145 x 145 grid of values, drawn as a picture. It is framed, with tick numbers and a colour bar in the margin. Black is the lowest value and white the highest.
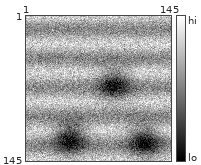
There are three dips. The ninth with the lowest average is the bottom right. Overall the values sit about 60% of the way up the scale. No row or column stands out. Horizontal stripes repeat 5 times down the table.
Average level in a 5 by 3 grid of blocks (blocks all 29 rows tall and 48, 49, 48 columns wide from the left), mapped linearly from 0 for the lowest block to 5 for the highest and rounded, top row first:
5 5 5 / 5 4 5 / 5 1 4 / 4 4 4 / 2 3 0
